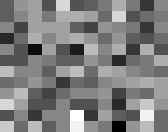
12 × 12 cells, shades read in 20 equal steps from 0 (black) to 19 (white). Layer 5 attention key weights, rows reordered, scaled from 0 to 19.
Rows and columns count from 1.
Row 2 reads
7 10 12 9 13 13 12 8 16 6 8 9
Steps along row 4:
up up down up up down down up down down up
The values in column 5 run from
4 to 16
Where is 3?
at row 4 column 1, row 6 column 9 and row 10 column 9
